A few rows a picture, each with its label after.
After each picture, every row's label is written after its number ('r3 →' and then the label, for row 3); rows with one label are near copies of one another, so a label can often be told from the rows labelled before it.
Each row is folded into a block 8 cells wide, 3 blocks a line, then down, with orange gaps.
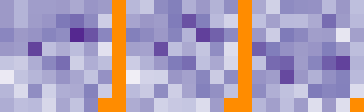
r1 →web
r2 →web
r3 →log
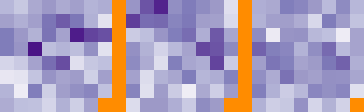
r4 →web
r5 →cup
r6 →log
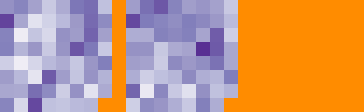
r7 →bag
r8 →cup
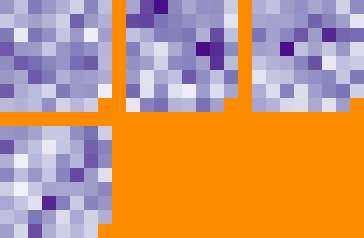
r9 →log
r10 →cup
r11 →web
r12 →bag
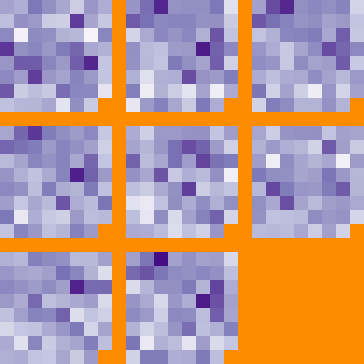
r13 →log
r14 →cup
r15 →cup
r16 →cup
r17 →web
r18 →log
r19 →web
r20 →cup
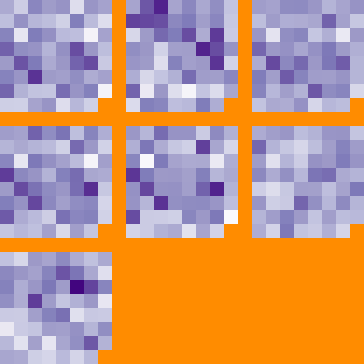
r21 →log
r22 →cup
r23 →log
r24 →log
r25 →log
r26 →bag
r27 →web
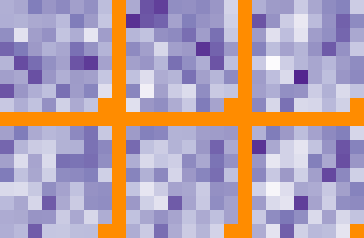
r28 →log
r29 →cup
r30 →bag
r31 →bag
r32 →bag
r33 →bag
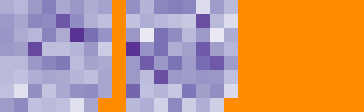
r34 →web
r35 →log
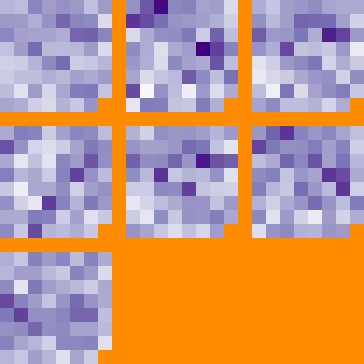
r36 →web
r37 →cup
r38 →web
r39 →bag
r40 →web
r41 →cup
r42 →log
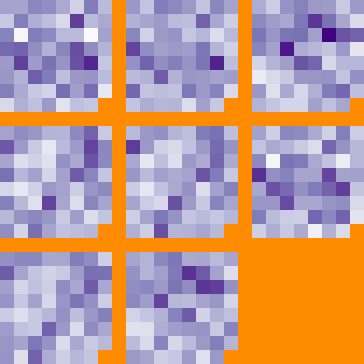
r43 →log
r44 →log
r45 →web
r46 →bag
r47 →bag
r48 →log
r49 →bag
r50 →web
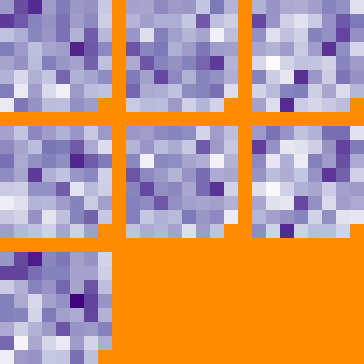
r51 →cup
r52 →log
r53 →bag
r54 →web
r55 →log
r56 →bag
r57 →cup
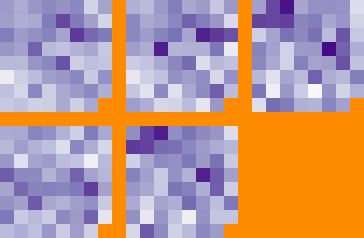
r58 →web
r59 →web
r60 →cup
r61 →log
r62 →cup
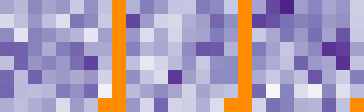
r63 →log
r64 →bag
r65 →cup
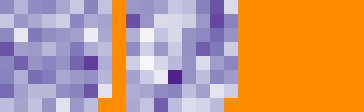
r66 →log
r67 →bag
